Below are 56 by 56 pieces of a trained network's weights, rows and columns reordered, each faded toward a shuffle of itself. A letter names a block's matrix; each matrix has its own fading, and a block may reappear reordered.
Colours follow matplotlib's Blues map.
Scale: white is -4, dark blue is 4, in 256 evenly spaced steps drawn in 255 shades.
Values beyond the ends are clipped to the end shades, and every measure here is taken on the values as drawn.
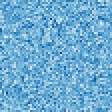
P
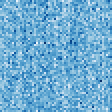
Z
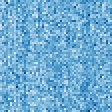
Z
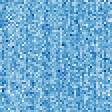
Z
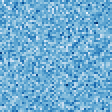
P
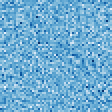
P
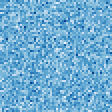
P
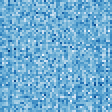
Z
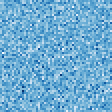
P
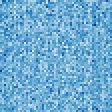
Z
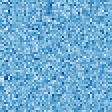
P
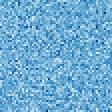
P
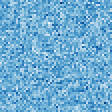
P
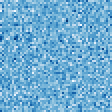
P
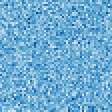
P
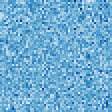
P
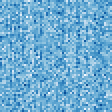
Z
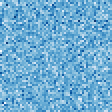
P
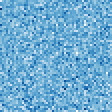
P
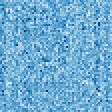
Z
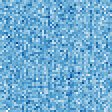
Z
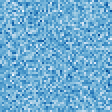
P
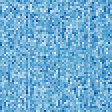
Z
